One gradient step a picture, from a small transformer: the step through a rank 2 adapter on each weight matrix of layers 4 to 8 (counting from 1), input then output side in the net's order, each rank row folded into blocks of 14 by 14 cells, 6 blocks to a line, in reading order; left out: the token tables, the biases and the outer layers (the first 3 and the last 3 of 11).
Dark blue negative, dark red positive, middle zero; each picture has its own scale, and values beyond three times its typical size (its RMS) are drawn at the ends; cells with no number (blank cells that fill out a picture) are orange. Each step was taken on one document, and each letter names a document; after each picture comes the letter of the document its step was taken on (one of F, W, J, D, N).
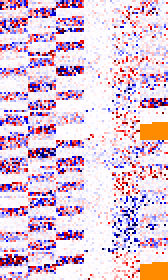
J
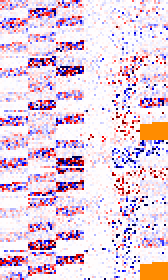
J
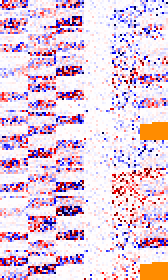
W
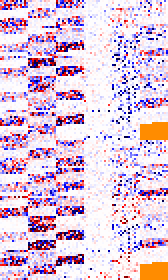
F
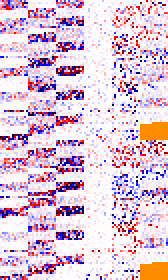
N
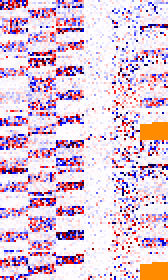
J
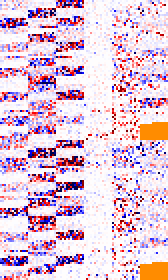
N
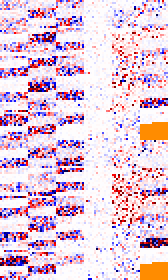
W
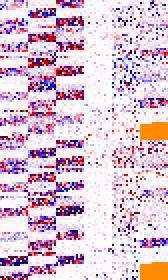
N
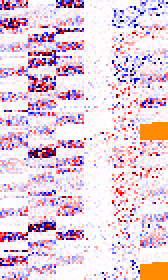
W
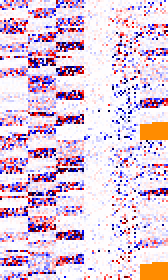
F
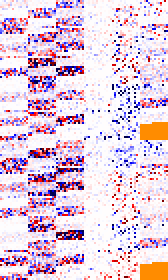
F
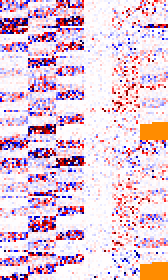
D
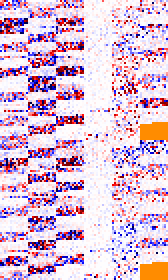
D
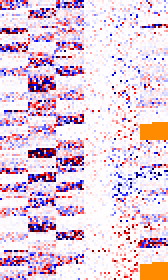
F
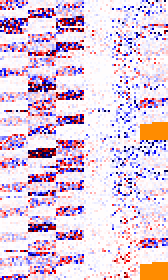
F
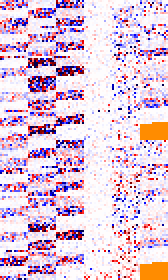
F
